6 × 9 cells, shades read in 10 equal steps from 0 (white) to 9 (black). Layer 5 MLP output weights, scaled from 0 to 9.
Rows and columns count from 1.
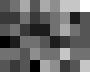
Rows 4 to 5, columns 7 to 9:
7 6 6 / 2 5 5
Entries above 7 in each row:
0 1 2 3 0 1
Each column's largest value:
9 8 7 9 8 8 7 8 6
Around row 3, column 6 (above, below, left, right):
5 8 8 3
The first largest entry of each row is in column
1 8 4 1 3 4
